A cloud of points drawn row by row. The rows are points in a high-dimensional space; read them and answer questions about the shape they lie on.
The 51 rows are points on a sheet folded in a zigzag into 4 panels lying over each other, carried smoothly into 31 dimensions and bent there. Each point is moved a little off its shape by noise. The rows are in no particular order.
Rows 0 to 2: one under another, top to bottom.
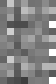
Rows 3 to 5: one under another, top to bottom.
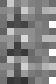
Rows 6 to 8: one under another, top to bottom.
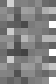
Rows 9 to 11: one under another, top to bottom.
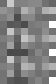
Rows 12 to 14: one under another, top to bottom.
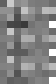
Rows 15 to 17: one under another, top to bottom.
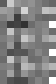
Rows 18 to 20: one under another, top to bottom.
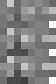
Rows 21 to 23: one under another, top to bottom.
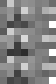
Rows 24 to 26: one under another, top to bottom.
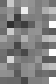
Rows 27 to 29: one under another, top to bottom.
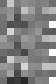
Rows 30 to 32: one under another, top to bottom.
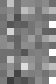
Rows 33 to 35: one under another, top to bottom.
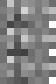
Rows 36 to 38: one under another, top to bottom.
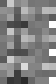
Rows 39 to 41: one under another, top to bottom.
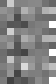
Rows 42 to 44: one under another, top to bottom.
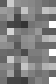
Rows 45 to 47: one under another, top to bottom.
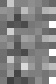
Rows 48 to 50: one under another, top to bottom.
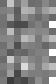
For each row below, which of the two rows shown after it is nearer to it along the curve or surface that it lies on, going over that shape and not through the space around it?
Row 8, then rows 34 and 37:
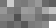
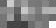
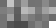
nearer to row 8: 34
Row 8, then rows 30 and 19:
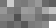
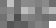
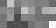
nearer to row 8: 19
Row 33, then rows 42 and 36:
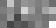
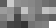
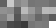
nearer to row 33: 36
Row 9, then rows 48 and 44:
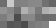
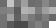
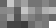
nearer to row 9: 44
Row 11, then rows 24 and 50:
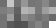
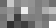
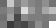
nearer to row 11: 50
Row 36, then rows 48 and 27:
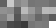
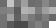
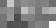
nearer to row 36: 27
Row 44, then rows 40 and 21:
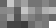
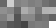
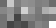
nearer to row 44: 21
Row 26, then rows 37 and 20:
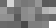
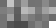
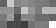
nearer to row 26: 20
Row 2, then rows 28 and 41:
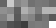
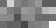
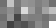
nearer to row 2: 28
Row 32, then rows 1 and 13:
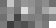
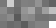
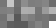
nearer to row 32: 13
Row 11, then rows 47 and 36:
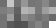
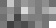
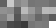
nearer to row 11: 47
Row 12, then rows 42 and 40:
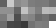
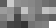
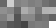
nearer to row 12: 40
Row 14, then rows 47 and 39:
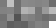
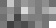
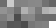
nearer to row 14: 47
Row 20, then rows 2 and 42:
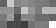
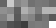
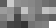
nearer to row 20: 2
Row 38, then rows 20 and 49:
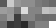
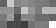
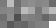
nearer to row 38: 20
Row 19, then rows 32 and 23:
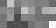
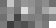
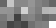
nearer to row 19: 32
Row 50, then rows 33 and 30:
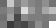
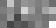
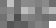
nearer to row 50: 33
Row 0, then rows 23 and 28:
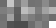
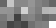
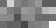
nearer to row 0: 23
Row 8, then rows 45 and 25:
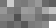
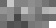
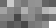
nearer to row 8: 45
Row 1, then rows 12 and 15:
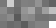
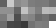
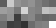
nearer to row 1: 12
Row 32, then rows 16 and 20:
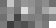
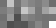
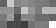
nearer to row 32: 16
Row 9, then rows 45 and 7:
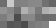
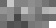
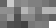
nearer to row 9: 45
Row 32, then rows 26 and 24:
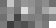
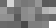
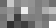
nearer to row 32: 24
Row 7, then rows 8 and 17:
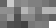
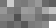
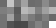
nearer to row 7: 8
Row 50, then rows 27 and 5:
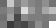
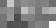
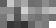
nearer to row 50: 5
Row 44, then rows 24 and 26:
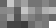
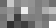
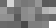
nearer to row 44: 24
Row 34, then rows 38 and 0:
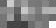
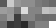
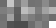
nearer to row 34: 0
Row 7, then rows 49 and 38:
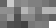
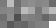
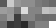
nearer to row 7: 38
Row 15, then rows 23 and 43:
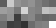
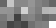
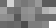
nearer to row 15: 23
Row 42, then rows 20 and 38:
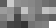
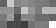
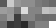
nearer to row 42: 38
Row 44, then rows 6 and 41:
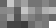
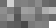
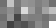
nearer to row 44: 41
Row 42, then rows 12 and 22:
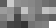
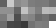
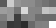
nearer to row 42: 22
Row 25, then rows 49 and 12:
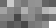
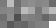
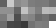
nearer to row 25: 12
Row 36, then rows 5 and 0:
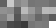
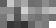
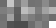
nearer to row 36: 5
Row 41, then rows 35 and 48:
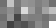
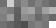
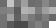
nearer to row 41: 48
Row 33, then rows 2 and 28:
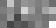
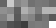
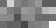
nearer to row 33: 2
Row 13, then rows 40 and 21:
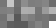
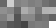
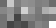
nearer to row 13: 21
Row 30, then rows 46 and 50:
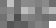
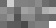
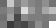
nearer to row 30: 50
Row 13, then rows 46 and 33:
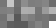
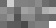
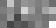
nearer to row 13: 33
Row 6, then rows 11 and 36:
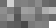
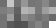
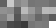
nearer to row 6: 36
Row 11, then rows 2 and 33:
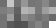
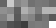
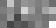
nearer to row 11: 33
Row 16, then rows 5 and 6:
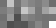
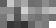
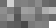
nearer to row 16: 5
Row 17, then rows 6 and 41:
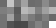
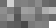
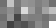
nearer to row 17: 41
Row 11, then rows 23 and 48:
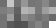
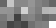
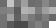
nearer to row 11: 48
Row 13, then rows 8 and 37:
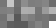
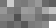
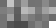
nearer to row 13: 37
